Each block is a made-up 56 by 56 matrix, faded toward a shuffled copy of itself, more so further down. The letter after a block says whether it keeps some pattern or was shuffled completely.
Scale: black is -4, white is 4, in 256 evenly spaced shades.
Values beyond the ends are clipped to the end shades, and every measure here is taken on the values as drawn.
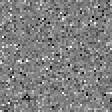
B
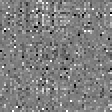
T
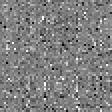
T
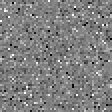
B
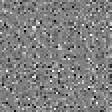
T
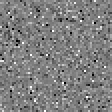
B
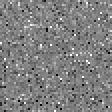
B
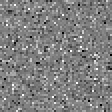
B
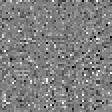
T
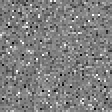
B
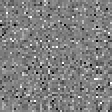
T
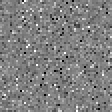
B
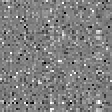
T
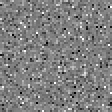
B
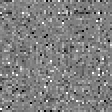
T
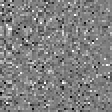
T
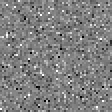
B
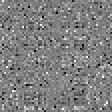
T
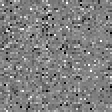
T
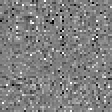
T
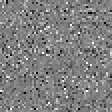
T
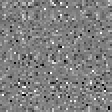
T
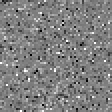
B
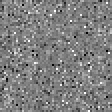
B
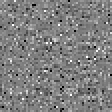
T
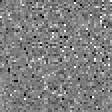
T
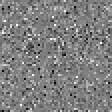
T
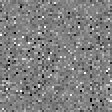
T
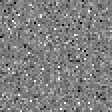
B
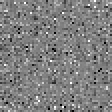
T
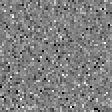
B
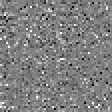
T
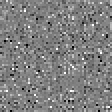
T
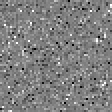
B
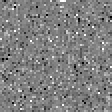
B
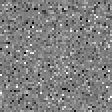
B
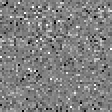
T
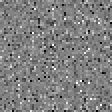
T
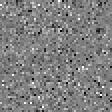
T
